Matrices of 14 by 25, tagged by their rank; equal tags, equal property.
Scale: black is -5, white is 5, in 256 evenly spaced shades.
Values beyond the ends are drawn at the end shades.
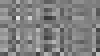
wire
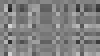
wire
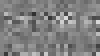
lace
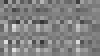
wire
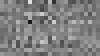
lace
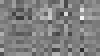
lace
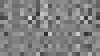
lace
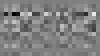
wire
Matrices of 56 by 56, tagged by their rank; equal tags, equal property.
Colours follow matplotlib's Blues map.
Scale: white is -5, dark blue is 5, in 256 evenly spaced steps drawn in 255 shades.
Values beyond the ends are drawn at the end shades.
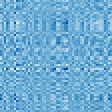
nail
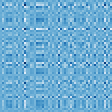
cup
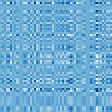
cup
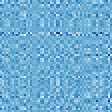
nail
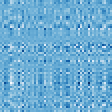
nail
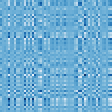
cup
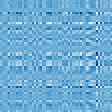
cup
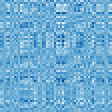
nail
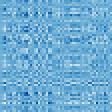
nail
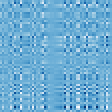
cup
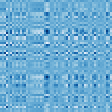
cup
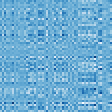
nail
